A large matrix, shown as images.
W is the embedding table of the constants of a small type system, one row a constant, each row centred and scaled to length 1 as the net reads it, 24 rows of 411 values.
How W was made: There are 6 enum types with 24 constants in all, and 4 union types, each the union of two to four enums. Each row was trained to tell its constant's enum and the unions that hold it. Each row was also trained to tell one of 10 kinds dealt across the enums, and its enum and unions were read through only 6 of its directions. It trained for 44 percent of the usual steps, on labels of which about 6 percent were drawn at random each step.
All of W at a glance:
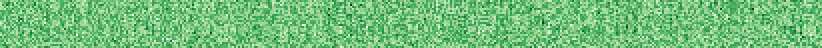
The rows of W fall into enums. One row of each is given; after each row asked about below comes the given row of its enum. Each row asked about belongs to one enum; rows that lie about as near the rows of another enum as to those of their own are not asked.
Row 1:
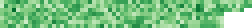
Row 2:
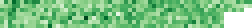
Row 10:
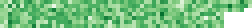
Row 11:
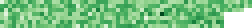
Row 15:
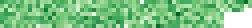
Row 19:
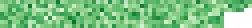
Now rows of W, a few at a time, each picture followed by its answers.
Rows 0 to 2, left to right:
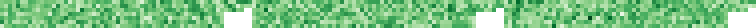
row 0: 2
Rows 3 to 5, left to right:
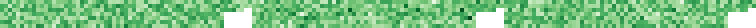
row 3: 11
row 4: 10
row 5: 1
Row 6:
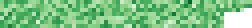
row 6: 1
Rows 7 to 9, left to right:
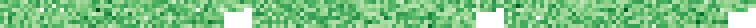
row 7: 15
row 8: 19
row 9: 15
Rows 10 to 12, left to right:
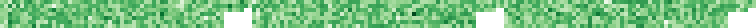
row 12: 10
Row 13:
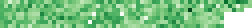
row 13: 19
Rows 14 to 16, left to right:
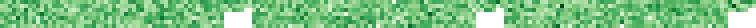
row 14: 19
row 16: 2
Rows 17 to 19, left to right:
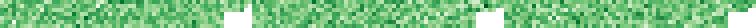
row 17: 19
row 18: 1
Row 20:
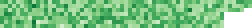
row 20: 15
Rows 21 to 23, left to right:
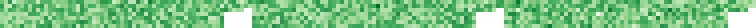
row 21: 11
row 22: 1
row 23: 10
